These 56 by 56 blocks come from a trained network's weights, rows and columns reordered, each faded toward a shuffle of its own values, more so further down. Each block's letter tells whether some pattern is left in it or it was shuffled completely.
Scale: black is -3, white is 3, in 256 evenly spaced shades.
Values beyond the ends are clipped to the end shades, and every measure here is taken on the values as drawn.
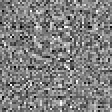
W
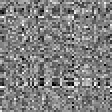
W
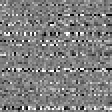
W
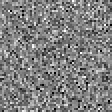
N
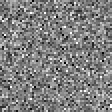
N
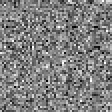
W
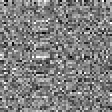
W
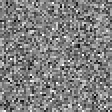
N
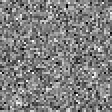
N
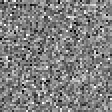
N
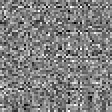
W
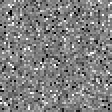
N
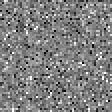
N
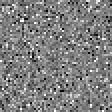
N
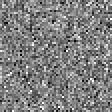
N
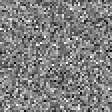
N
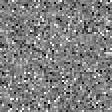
N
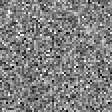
N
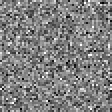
N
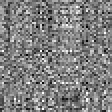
W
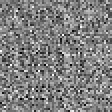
W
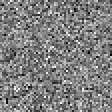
N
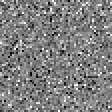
N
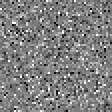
N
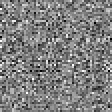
W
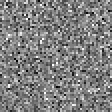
N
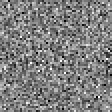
N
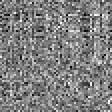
W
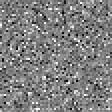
N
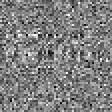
W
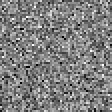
N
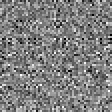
W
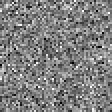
N
